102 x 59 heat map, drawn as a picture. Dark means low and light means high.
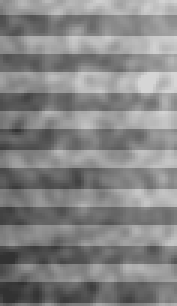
Slope: up to the top right. Ninth with the lowest average: bottom left. Stripes: horizontal, repeating 8 times. Ninth with the highest average: top right.
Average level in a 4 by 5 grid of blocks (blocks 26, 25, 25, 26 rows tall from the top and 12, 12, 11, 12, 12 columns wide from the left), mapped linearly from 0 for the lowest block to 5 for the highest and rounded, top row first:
23445 / 12335 / 12234 / 01123
